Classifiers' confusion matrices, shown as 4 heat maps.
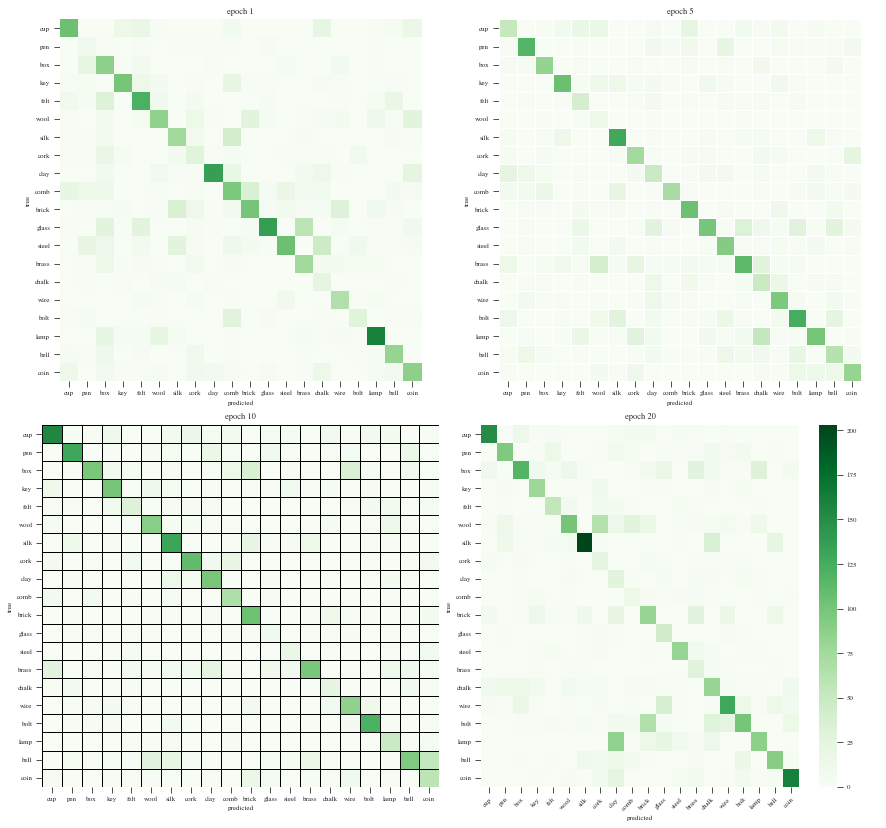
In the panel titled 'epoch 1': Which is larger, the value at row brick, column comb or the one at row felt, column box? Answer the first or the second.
the second
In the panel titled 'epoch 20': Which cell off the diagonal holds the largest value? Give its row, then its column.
lamp, clay
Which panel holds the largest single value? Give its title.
epoch 20
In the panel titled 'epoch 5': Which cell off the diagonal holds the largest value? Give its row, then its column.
lamp, chalk
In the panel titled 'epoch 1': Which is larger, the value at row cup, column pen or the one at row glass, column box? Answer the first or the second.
the second
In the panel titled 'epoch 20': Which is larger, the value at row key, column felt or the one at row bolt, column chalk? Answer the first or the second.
the second
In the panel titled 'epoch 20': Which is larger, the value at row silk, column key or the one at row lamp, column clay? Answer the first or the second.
the second
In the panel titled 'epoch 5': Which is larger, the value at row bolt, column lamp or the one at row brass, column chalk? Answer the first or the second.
the second
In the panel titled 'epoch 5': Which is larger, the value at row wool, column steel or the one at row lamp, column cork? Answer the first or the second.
the second
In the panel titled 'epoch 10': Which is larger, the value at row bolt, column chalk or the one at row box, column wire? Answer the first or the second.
the second
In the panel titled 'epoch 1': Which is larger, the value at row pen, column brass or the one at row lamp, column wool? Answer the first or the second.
the second
